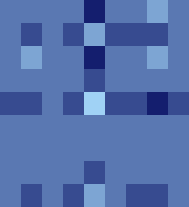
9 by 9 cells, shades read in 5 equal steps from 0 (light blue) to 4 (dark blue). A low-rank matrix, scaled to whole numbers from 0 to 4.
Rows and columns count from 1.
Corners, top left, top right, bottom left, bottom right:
2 2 2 2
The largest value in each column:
3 3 2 3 4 3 3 4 3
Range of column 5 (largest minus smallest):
4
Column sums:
19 20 18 21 20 20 21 20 19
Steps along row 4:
same same same up down same same same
